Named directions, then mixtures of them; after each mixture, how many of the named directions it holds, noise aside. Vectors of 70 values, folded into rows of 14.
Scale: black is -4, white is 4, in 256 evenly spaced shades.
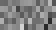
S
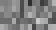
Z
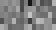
two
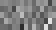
two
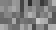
one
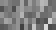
two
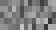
two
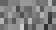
one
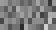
one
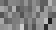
two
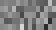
two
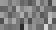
one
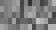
one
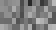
one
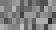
two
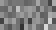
one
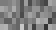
two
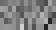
two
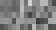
one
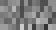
two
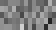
two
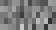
two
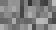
one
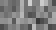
one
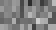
one
